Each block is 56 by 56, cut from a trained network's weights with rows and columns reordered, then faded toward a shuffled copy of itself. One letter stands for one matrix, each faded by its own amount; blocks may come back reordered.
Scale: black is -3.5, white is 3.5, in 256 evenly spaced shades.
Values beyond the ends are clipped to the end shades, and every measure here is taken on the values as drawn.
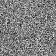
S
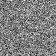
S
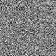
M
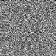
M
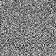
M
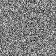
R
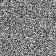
S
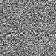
M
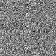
M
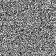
S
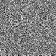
M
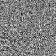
M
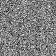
S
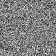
R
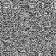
M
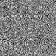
M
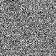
M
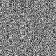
M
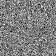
S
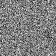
S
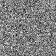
S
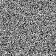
S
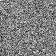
S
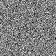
R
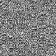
M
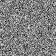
S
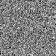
R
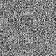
M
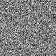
R
